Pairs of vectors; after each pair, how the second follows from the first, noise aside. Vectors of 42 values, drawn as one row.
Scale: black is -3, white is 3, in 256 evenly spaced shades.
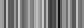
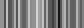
copied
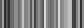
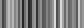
shuffled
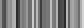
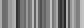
copied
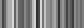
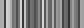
shuffled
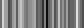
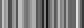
copied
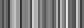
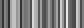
copied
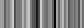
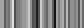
copied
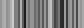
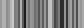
copied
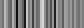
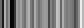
shuffled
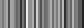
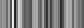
shuffled
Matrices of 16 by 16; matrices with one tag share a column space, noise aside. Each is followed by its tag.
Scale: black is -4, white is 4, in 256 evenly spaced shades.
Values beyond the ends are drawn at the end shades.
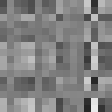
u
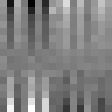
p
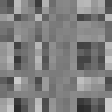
u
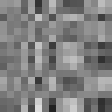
u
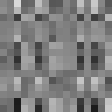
u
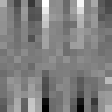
p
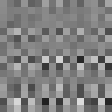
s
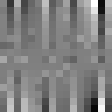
p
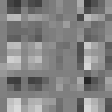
u
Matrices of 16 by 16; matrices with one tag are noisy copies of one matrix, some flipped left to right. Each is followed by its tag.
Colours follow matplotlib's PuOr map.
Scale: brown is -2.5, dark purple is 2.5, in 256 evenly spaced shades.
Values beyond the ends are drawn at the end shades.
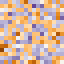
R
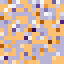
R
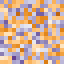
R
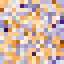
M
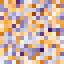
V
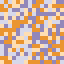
R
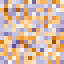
M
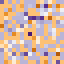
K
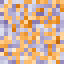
M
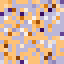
M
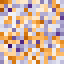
M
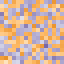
R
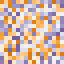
M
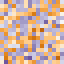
K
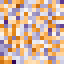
R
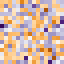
M
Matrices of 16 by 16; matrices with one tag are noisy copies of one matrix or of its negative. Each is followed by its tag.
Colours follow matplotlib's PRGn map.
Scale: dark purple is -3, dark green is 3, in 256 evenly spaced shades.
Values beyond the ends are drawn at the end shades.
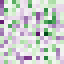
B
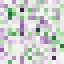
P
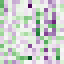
B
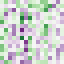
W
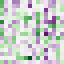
B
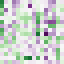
B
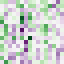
W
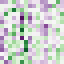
W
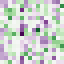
P
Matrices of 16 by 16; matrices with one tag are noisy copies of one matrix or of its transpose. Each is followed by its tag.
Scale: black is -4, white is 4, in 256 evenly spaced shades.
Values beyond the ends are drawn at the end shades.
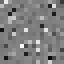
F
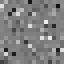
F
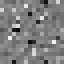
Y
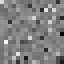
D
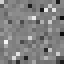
D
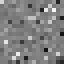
D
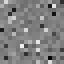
F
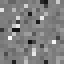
Y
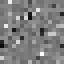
Y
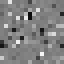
Y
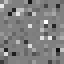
F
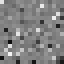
D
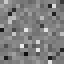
F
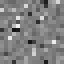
Y
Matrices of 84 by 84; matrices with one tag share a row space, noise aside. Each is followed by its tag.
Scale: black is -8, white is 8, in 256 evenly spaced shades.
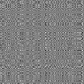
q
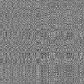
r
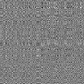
r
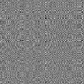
q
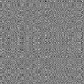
q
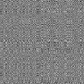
r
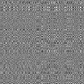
r
